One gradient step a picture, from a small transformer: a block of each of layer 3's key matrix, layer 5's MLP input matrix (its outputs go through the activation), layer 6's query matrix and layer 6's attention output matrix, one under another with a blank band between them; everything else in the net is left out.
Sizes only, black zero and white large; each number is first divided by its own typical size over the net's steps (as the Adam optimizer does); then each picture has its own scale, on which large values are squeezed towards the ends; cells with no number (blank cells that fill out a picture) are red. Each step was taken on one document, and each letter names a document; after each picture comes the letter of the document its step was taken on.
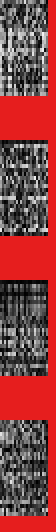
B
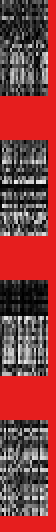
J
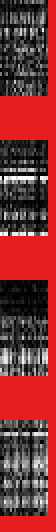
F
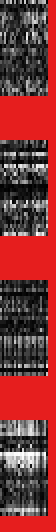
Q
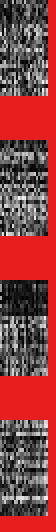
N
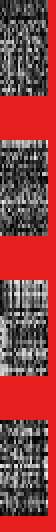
N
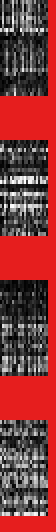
F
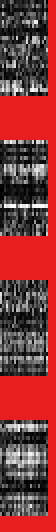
Q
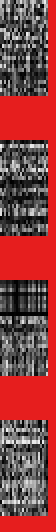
B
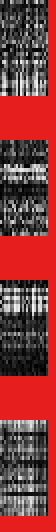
Q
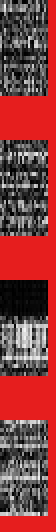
N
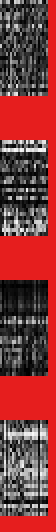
J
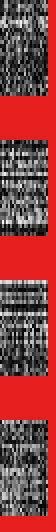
N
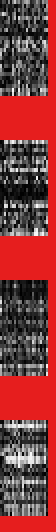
Q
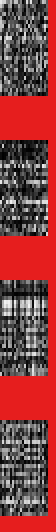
B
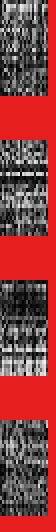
N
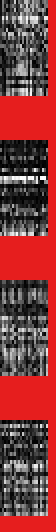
F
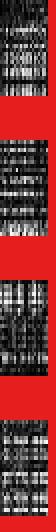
F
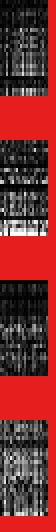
F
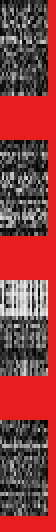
N
